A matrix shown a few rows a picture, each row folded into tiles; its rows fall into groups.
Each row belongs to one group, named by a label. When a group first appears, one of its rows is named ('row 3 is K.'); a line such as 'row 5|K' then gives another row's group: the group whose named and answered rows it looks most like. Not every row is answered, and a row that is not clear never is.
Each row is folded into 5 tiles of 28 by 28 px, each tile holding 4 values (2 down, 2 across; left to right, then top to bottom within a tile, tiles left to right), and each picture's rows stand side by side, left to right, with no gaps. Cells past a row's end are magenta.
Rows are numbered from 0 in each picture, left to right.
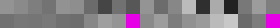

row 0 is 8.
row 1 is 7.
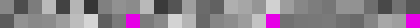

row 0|7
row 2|8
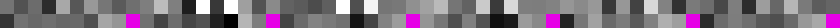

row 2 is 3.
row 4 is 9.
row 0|9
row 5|9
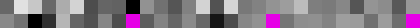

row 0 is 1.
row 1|3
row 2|9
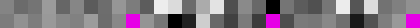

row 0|7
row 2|3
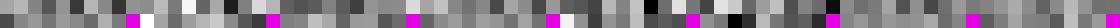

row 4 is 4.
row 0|9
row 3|9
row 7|9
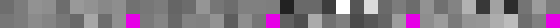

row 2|3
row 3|7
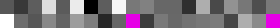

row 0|4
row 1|9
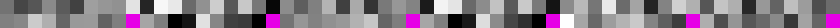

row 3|1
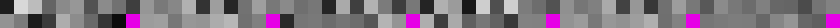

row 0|1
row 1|7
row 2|9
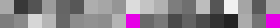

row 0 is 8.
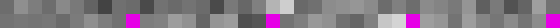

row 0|8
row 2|8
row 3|7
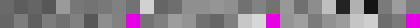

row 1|8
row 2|7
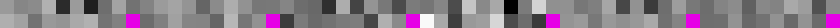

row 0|7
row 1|9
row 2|9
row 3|4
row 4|7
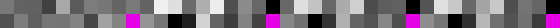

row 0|9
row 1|1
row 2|1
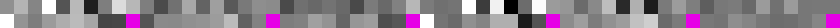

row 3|4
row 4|7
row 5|3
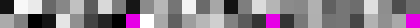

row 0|1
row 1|4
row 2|9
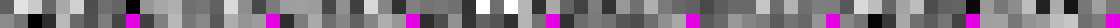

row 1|9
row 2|9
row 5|3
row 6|1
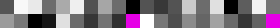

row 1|4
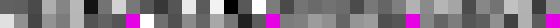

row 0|4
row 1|4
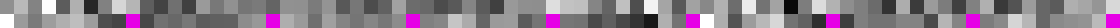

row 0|4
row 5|4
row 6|9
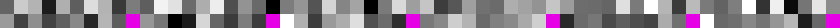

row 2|4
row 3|8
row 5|4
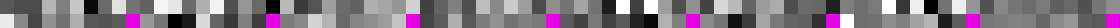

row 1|1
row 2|8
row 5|1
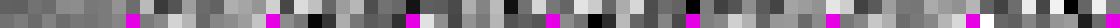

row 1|8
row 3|4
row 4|1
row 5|8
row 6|8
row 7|4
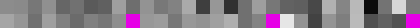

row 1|7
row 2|4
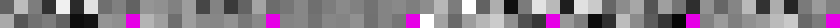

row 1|7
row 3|4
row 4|1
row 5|7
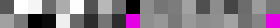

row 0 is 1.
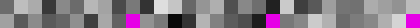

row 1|1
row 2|8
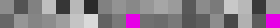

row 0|7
